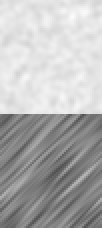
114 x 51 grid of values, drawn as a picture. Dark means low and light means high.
The table splits into 2 rows of 1 panel. Panel 1,1: very high, blotchy, faint in contrast. Panel 2,1: middling, slanting up to the right.
